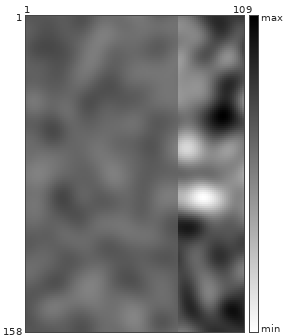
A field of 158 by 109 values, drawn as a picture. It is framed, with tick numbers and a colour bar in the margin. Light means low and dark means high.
Seam: vertical, 70% of the way across, the left part calmer. Ninth with the lowest average: middle right. Average level on the scale: 60%. Roughest part: middle right.
